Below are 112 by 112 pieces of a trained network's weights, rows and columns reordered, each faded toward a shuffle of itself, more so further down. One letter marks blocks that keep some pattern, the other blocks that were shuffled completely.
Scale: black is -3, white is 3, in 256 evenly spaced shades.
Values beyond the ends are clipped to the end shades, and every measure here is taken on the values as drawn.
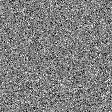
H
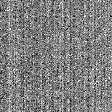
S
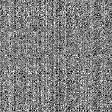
S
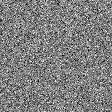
H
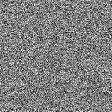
S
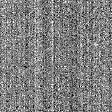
S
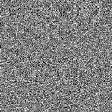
S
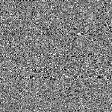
S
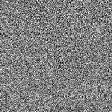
S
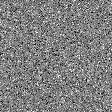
H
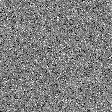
H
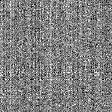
S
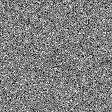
H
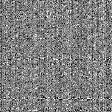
S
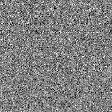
S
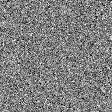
H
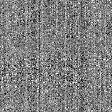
S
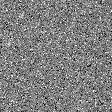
H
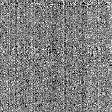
S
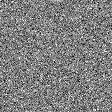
H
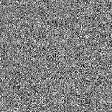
S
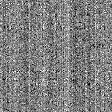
S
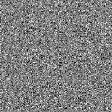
S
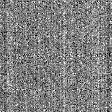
S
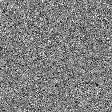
H
